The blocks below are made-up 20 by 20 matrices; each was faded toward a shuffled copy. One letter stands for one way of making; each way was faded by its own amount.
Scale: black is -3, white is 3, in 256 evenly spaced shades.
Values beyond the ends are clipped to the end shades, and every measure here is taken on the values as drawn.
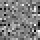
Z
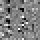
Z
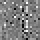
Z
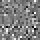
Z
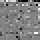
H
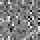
Z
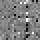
Z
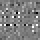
H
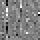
Z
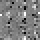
Z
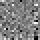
Z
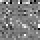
H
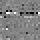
H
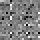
H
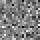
Z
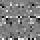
H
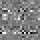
H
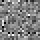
Z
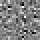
Z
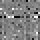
H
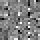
Z
